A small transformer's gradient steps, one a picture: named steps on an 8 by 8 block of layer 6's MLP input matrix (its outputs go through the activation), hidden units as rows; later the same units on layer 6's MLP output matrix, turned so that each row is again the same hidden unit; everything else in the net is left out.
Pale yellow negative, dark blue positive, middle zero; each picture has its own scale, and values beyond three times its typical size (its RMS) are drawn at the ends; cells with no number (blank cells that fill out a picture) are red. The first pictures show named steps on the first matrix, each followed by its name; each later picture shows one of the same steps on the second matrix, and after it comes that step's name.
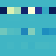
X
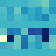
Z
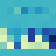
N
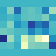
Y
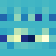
Z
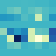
Z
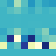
N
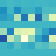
Z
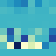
N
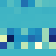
N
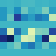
Z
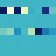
X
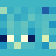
Y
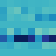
Z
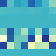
N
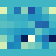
Y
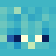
Y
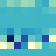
N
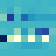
Z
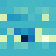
Z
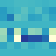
Z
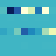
X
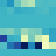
N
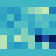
Y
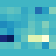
Y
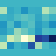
Y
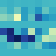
Z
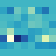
Y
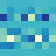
Z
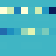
X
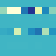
X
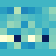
Y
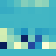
N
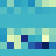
N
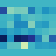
Y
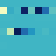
X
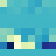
N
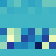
N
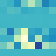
N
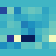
Y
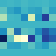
Z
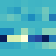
Z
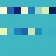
X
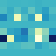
Z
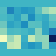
Y
